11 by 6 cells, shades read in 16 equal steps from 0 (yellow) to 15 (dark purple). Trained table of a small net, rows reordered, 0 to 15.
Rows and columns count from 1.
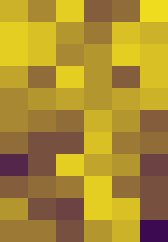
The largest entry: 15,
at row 11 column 6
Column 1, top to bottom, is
3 1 1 4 6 6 8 13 9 5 7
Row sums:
27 20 17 29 27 38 45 44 43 39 47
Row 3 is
1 2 6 5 1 2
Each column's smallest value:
1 2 1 1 1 0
